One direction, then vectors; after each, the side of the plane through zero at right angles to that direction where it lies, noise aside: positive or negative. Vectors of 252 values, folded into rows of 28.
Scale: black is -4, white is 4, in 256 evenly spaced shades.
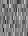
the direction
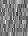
negative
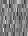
negative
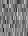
positive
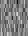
positive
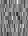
negative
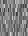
negative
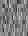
positive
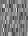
negative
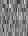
positive
